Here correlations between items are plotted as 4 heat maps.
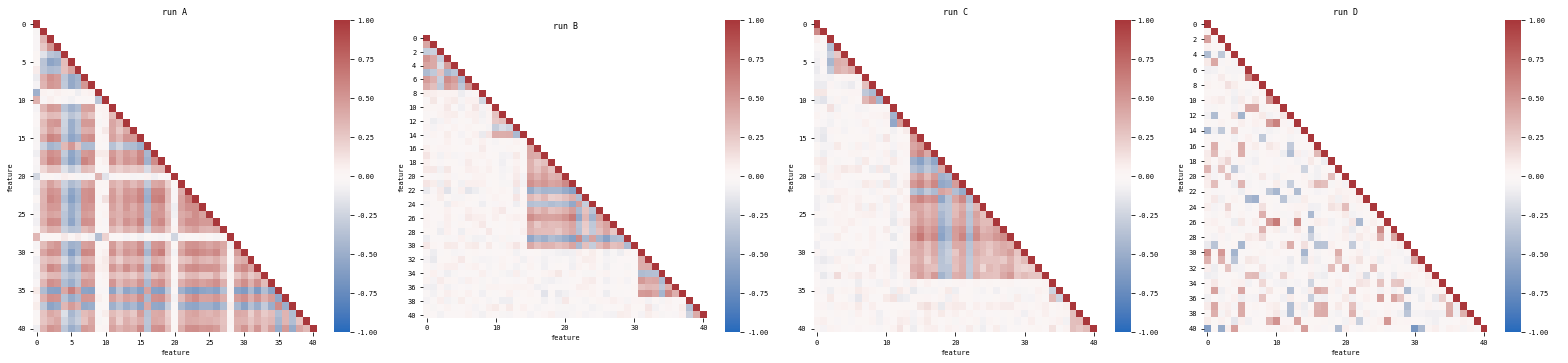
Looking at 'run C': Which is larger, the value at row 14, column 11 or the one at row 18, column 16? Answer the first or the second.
the first
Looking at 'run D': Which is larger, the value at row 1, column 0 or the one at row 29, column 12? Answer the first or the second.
the second
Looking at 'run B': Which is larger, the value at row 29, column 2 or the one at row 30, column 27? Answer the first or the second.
the second
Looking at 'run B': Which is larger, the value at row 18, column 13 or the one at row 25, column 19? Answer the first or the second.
the second
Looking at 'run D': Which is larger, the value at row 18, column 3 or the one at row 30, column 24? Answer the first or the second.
the first
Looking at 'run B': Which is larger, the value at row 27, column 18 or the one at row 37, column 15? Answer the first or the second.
the first
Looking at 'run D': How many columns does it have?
41
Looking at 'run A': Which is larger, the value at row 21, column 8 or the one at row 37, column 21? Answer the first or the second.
the first
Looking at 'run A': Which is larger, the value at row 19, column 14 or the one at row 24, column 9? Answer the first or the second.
the first
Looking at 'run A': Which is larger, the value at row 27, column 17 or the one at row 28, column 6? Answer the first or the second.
the first
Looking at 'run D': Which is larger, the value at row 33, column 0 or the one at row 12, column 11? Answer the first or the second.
the second
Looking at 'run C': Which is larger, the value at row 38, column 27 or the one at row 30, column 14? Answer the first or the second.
the second
